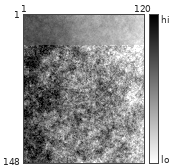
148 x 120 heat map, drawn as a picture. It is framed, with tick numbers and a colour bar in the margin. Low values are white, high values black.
There are no regular stripes. The top right is the ninth with the lowest average. The field climbs toward the left. The top part is calmer, up to a seam about 20% of the way down. The values follow a bell shape. The middle left is the ninth with the highest average. The texture is blotchy.
